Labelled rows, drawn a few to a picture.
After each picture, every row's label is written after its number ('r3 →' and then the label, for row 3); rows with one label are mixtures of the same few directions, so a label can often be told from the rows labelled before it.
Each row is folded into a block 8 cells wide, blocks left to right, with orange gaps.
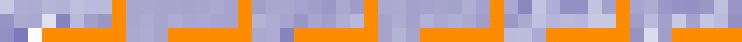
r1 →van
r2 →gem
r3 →van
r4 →gem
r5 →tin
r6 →gem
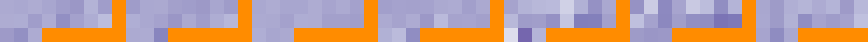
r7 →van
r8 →van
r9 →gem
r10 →van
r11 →gem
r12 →tin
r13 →gem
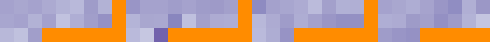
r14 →van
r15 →van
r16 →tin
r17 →van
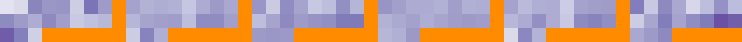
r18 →tin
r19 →gem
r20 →tin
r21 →tin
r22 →gem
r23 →tin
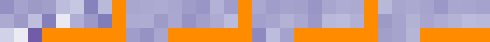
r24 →van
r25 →van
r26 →gem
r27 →tin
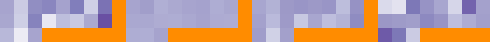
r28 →gem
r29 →tin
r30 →gem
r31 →tin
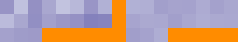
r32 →tin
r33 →tin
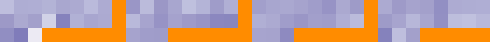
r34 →van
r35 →tin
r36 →van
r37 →gem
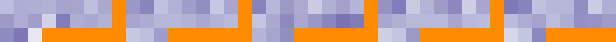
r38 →van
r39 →tin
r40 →tin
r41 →tin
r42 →tin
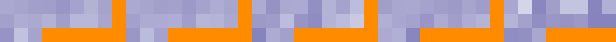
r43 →gem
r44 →gem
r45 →gem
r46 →van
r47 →tin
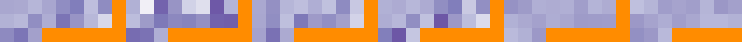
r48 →van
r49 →tin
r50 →gem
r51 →van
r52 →tin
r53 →tin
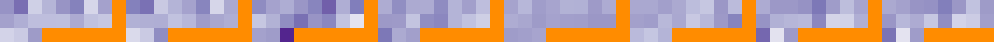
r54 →tin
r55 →tin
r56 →van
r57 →gem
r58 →tin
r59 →van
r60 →gem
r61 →gem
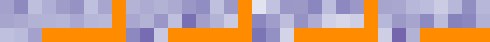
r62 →tin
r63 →van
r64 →tin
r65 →gem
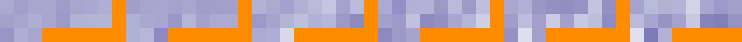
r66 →gem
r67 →van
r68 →van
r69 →gem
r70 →gem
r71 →gem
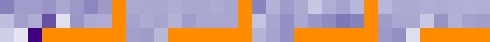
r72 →van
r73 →van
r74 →tin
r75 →van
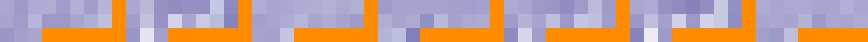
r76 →gem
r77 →gem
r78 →van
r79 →van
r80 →gem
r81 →gem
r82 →van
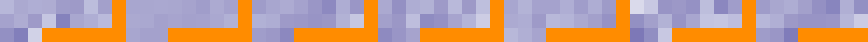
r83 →van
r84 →van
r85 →van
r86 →gem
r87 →gem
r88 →tin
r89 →van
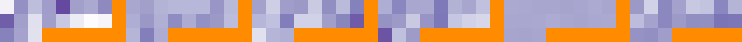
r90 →tin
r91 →gem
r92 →gem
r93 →gem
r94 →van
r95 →tin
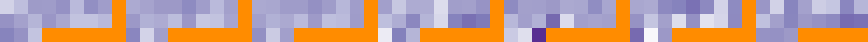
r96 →tin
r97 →gem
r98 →gem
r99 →gem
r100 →van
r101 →gem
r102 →tin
